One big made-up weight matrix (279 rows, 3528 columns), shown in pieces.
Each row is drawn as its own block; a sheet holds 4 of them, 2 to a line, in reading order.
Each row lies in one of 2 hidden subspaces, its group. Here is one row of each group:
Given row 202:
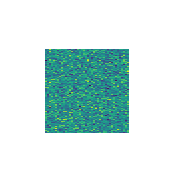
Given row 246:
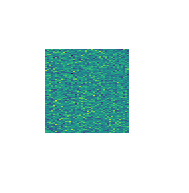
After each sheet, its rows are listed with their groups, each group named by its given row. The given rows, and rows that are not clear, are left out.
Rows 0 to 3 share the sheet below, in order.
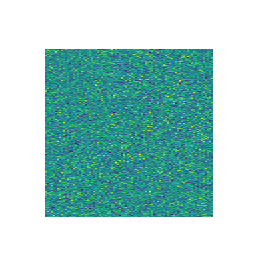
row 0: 202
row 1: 246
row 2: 246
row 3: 202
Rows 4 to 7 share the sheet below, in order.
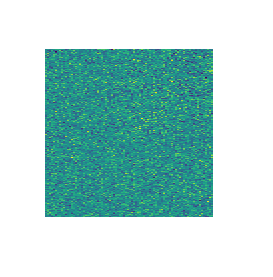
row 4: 202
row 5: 202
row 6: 246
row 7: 202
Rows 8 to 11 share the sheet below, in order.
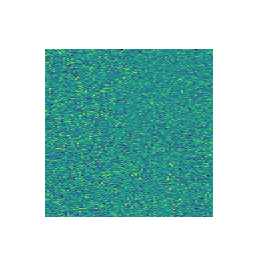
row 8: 246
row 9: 202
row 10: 246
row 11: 202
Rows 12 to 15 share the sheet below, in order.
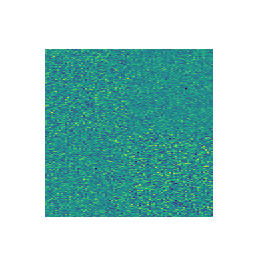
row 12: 246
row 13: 202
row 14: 202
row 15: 246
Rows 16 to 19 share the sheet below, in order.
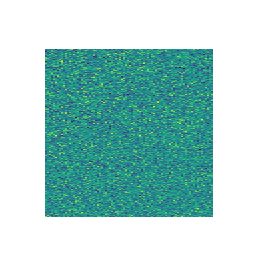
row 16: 246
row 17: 246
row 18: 202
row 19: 202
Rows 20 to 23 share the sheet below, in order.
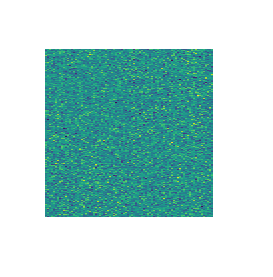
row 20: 246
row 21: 202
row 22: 246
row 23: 202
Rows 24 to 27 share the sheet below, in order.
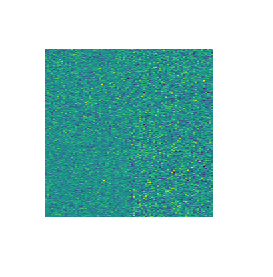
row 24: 246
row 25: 246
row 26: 246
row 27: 246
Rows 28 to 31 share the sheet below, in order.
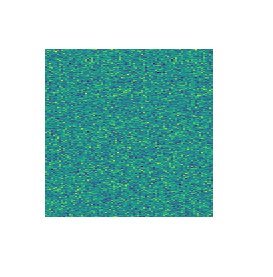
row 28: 202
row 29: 202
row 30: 202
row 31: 246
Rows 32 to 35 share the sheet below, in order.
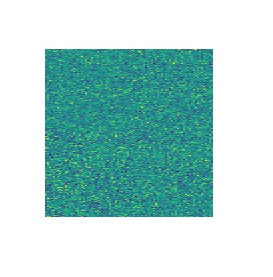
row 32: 202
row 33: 202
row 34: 246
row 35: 246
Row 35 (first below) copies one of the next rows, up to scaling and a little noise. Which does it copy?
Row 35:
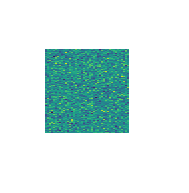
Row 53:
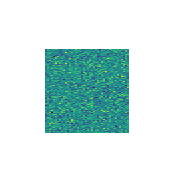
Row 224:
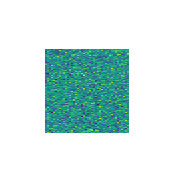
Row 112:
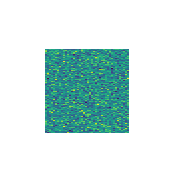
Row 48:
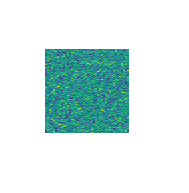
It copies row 53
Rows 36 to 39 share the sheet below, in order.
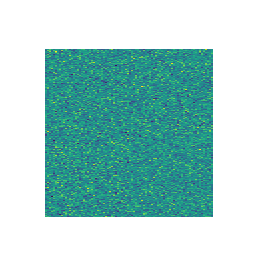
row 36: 202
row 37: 246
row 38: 246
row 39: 202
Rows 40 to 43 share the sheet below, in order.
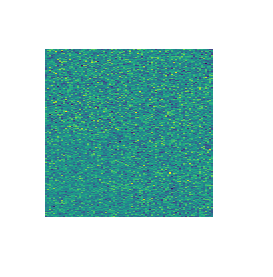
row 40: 202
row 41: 246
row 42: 202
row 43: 246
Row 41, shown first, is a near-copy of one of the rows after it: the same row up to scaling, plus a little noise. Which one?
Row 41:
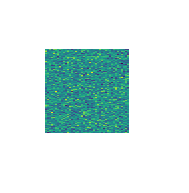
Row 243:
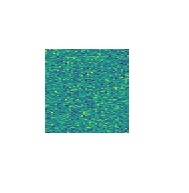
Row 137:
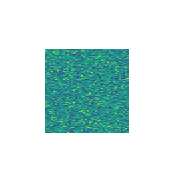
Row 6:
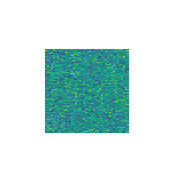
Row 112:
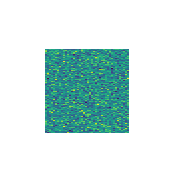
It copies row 243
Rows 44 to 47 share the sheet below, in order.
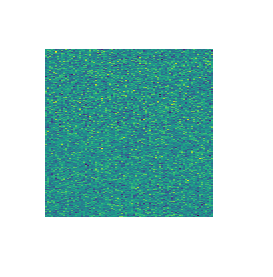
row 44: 202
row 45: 246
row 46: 202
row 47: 246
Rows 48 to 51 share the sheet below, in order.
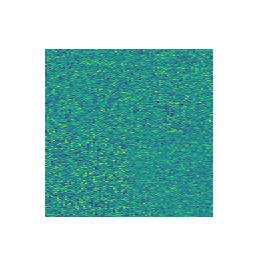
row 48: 246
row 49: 246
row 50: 246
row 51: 246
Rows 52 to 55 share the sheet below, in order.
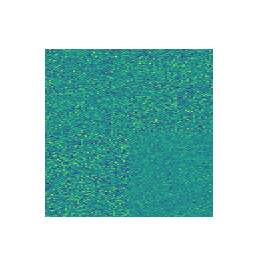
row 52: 202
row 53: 246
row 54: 246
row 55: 202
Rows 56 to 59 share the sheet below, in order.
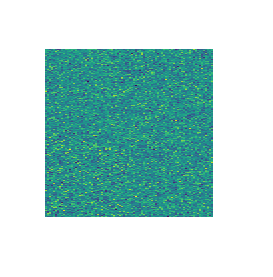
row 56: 202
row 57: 202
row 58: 246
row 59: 246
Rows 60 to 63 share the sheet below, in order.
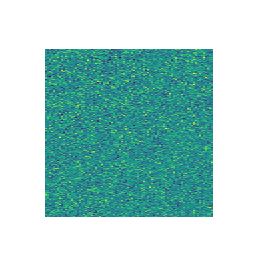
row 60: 202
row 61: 202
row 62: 246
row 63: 246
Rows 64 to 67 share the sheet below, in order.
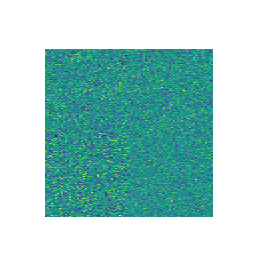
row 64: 246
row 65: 202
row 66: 202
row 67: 202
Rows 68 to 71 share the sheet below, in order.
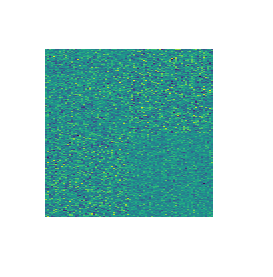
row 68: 246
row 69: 202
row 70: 246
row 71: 246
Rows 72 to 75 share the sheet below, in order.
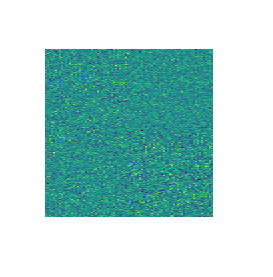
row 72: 202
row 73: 202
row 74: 246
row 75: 202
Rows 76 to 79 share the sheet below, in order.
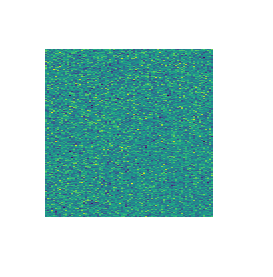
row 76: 246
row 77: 202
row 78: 246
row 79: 246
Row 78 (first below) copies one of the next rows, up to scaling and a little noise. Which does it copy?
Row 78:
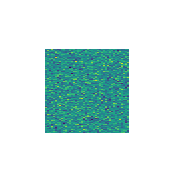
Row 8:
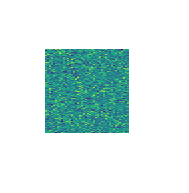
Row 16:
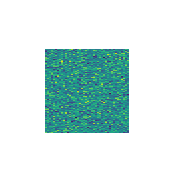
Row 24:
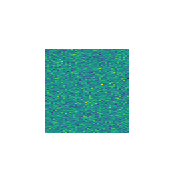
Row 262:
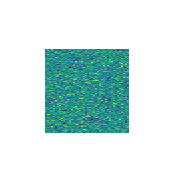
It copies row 262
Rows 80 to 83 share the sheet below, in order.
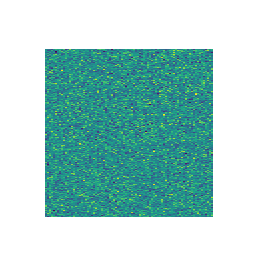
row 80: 202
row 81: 246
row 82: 246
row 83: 246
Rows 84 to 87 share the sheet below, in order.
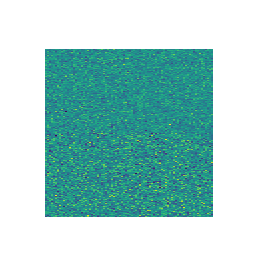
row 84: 202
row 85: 246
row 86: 202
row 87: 246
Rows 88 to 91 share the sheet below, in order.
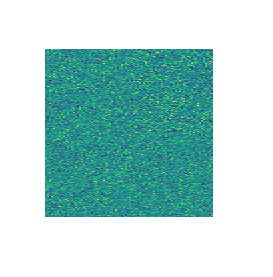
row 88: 202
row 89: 246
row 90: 246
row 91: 246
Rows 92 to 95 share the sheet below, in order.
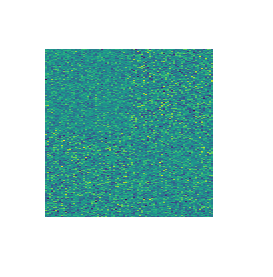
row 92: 246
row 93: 202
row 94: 246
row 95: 246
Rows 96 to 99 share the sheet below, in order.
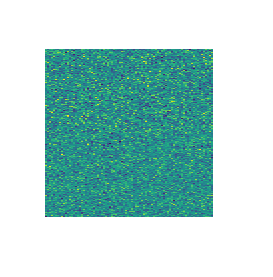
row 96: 246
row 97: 246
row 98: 202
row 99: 202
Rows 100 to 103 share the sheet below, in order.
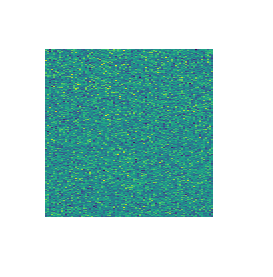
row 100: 202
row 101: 202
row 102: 246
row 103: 246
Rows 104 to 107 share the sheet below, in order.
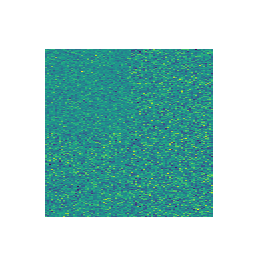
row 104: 246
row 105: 202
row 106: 202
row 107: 202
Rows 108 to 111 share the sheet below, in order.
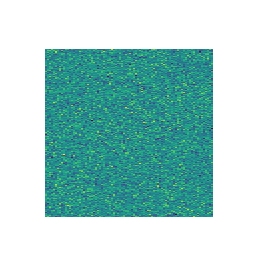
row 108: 202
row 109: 246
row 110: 246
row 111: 246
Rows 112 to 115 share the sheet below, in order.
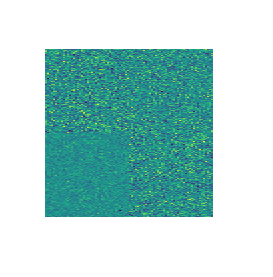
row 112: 246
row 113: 246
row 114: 246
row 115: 202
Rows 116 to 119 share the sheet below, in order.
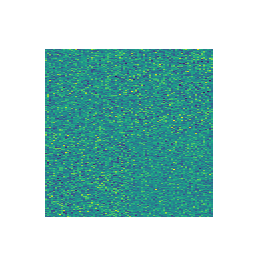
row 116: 202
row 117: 202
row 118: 246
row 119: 202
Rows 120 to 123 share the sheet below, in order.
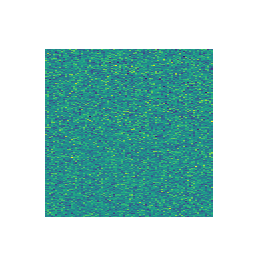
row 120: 202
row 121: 246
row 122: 246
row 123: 246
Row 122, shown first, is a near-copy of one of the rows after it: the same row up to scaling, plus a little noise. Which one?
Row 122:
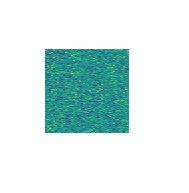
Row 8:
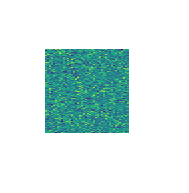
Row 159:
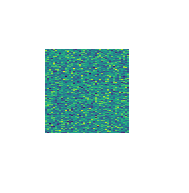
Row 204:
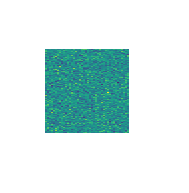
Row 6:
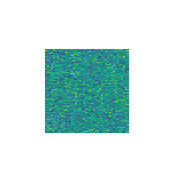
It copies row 6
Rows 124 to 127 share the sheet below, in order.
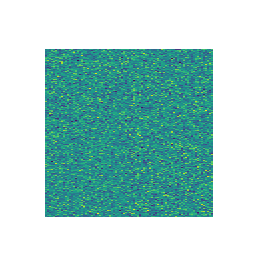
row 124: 246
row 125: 202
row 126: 246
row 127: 246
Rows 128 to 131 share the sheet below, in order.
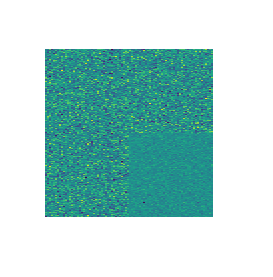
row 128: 202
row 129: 246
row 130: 202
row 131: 202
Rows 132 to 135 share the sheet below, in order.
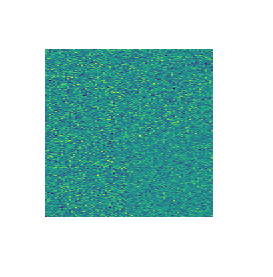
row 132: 202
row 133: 246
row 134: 202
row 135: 202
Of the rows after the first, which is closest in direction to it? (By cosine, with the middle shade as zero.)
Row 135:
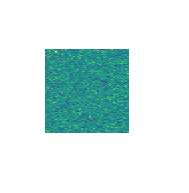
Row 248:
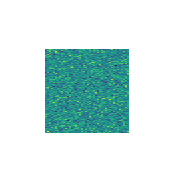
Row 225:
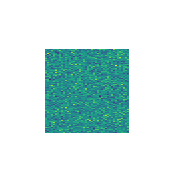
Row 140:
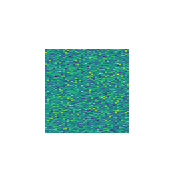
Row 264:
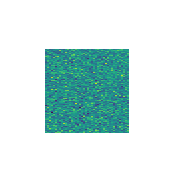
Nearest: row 248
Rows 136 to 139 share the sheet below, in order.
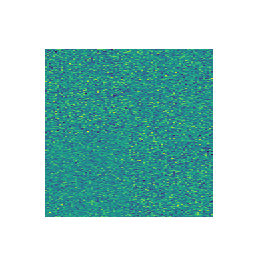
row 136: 202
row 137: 246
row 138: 246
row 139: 246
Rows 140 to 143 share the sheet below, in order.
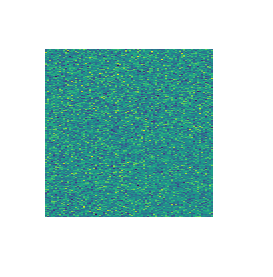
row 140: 246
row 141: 246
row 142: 246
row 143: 202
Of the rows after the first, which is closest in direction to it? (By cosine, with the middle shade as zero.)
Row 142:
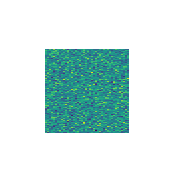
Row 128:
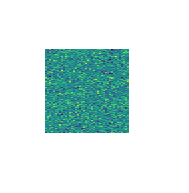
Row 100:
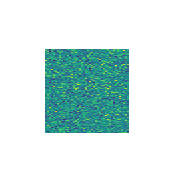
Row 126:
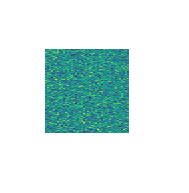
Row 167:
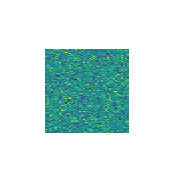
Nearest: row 126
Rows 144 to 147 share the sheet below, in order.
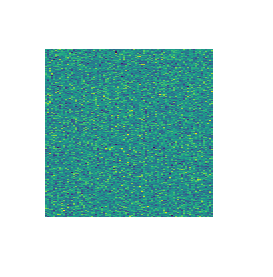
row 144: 246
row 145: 246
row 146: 246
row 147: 202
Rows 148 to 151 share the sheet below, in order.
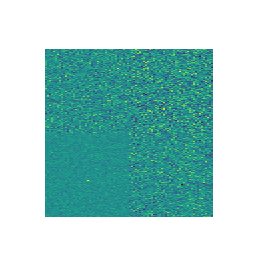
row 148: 202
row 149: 202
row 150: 202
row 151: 202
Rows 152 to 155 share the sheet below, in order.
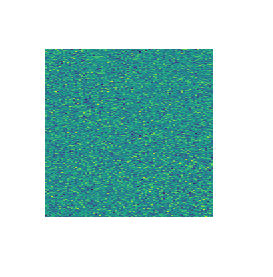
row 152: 246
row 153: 202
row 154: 246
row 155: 202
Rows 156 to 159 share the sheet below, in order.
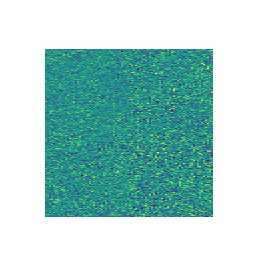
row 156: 246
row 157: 246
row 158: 246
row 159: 246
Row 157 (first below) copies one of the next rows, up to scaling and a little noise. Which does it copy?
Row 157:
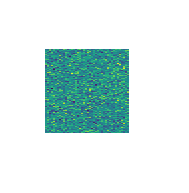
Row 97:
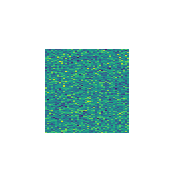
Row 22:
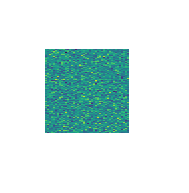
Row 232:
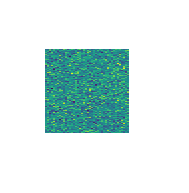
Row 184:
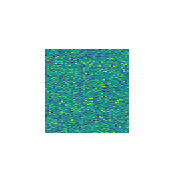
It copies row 232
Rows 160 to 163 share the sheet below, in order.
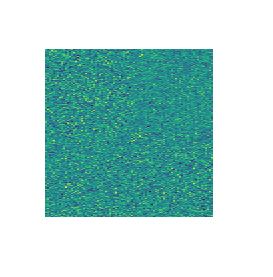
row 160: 246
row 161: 246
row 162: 246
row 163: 202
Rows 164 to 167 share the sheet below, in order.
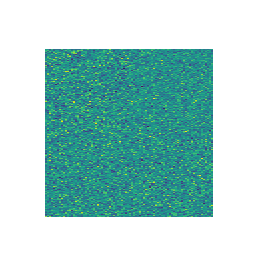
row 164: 246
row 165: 246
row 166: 202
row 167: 246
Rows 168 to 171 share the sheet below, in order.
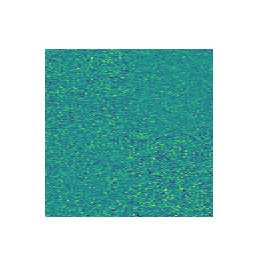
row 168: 202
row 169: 246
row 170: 202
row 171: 246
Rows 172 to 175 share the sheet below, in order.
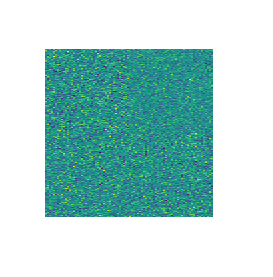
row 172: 246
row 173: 246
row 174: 246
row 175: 202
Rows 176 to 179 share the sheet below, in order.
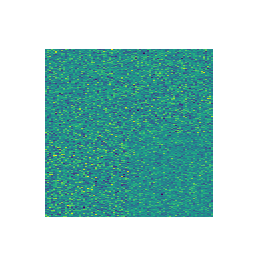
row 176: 202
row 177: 246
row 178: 246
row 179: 246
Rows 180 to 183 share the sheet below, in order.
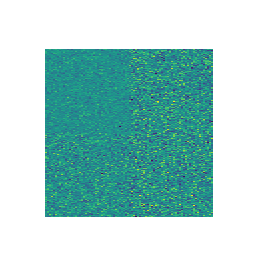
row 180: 246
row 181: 246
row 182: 246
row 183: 246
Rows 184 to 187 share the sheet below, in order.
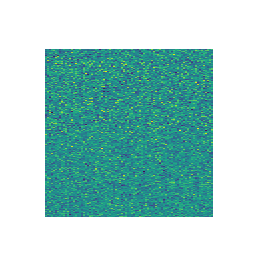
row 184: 246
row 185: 246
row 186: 202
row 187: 246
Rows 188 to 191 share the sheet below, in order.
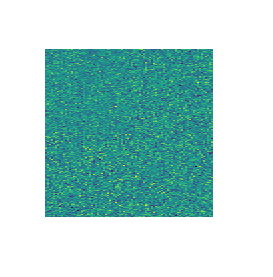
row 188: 246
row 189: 202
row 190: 246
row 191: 246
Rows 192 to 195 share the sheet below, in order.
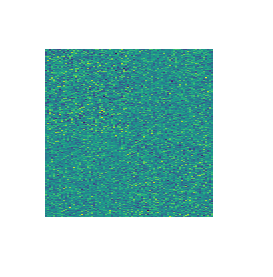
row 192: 246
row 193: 202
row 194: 246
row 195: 246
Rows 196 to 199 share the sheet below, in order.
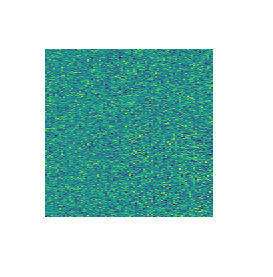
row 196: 202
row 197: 246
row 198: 202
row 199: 202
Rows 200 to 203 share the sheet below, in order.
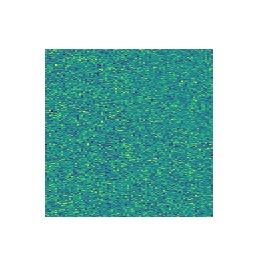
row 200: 246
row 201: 246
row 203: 202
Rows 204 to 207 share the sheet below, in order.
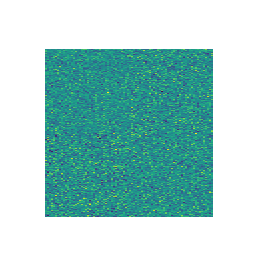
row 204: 246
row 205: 246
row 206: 202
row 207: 202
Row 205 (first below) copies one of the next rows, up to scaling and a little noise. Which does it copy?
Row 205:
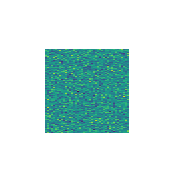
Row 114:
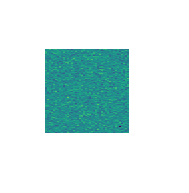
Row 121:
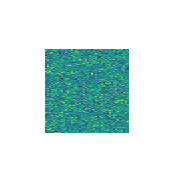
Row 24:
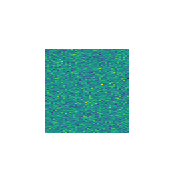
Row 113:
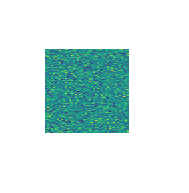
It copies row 113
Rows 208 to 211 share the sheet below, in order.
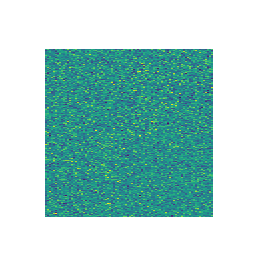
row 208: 246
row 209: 246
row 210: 202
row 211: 202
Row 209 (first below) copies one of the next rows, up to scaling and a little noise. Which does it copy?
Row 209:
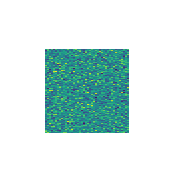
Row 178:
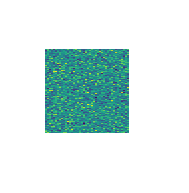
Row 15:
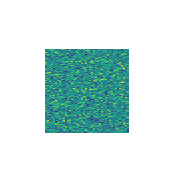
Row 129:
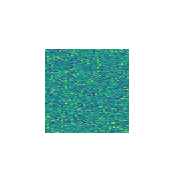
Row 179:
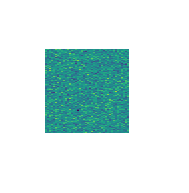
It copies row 178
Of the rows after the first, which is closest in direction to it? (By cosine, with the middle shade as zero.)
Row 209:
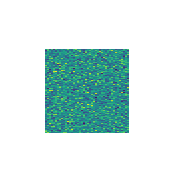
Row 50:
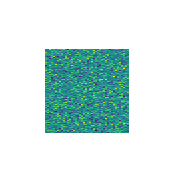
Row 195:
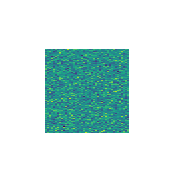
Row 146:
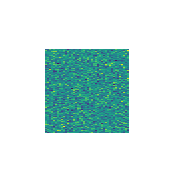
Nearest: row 195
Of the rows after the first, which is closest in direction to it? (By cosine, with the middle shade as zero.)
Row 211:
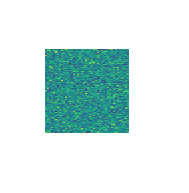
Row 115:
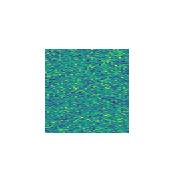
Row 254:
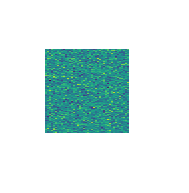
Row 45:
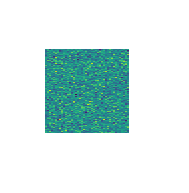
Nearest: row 45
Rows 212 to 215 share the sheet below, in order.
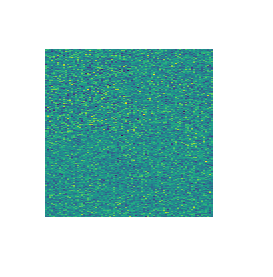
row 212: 246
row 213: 246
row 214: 246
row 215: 202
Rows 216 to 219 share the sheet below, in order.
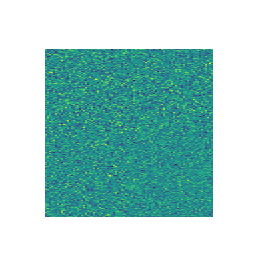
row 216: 202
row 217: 202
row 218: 246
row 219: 246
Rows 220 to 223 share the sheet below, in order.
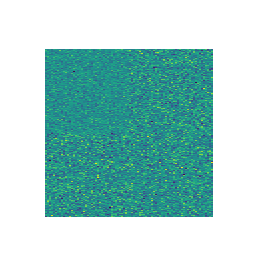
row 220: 246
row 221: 246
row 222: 202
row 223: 246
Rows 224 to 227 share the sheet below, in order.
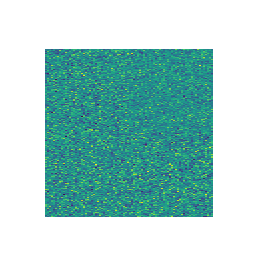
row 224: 246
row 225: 202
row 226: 246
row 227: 202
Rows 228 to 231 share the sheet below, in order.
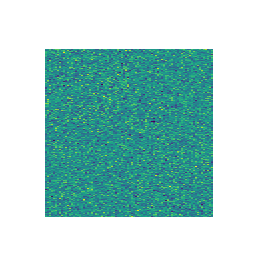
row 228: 246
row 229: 246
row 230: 246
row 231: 246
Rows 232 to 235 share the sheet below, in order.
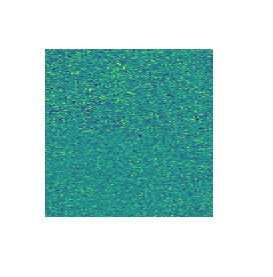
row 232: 246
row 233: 202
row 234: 246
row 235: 202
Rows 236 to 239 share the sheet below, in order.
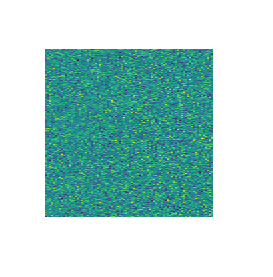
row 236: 202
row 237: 246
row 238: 202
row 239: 246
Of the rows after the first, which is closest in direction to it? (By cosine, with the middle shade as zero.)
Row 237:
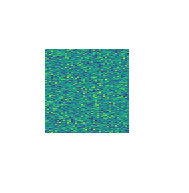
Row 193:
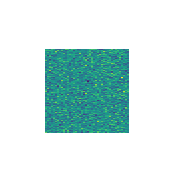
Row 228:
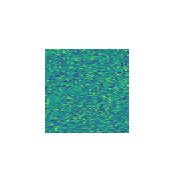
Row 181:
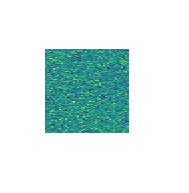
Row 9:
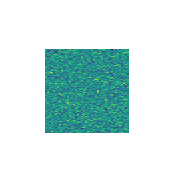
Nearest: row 228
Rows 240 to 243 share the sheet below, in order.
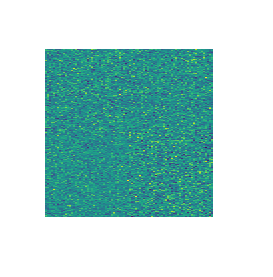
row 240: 202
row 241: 202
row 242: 246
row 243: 246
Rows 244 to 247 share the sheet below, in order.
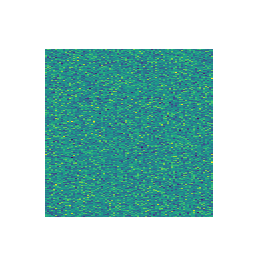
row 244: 246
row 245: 246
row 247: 246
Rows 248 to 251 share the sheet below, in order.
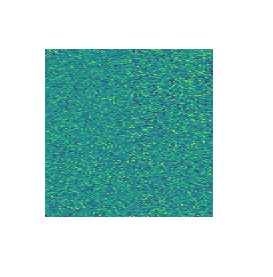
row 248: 202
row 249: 202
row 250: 246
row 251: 202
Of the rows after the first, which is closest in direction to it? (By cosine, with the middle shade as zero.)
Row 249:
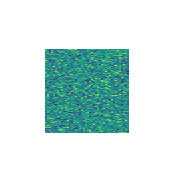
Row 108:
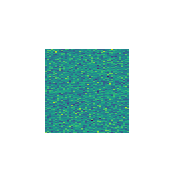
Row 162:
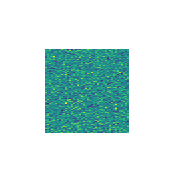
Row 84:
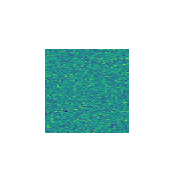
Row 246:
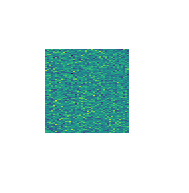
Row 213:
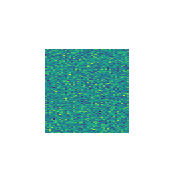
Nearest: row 84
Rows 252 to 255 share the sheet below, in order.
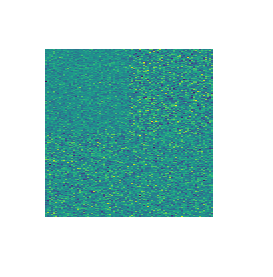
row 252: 246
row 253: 246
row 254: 202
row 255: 202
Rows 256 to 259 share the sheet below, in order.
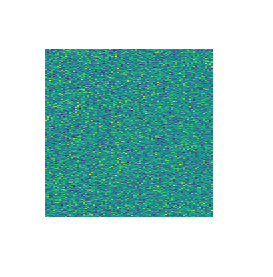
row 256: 202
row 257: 246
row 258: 246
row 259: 246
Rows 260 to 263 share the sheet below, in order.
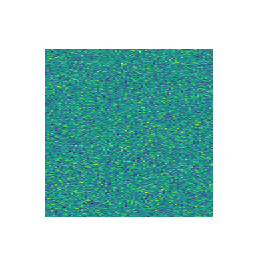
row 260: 246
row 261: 202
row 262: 246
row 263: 202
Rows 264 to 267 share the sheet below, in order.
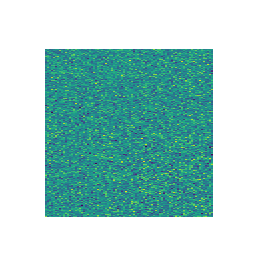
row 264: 246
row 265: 202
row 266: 202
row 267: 202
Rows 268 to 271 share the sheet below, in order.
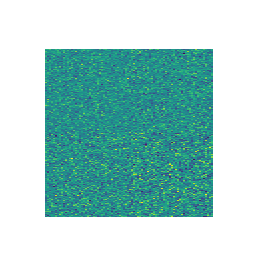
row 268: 246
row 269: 202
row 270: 202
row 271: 202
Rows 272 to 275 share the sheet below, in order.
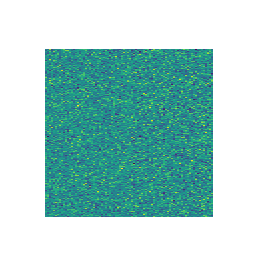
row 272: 202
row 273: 202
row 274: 246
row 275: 202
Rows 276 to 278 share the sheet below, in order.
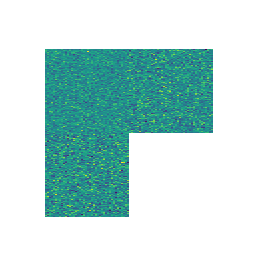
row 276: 246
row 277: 246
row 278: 246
